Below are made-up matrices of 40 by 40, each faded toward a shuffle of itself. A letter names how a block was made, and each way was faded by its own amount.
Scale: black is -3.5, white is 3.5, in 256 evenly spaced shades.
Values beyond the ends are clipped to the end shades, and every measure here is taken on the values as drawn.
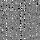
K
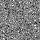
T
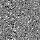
T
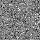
T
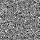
T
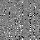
K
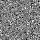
T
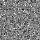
T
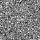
T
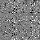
K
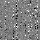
K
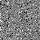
T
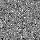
T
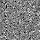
T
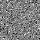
T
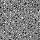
T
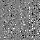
K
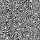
T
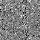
T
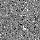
T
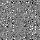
K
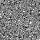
T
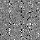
K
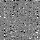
K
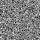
T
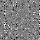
K
